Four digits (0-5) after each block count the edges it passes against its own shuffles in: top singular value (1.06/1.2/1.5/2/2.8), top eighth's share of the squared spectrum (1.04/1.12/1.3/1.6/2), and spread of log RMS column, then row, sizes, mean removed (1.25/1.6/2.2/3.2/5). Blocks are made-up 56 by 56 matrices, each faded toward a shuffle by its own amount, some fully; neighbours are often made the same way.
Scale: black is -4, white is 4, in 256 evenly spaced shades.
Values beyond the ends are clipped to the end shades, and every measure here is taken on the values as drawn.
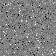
0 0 0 0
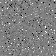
0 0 0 0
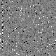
3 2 1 0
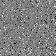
2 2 1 0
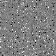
2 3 2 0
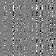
4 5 3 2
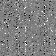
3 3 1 0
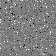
1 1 0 0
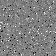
0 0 0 0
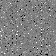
2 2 1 0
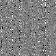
2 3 3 0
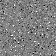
0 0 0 0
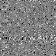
3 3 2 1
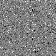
2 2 0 1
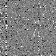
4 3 2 1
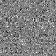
3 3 1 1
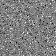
1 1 0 0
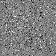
2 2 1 0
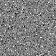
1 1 0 0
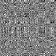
4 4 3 2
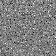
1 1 0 0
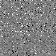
1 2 1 2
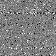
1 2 0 2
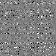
2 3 2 3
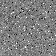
0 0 0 0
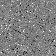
0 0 0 0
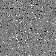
0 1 1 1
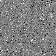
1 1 1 0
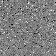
0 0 0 0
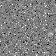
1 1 0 1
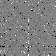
3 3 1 0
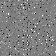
3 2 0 0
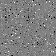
2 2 0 0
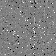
2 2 1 0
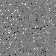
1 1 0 0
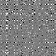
4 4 2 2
